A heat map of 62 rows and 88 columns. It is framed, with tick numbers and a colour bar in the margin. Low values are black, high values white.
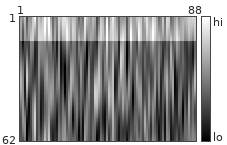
The top part is higher, up to a seam about 20% of the way down. The values follow a bell shape. Streaks run downward.
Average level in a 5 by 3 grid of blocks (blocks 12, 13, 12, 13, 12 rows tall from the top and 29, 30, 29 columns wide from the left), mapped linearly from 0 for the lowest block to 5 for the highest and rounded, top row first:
5 4 5 | 1 1 1 | 1 2 1 | 1 1 1 | 1 0 0
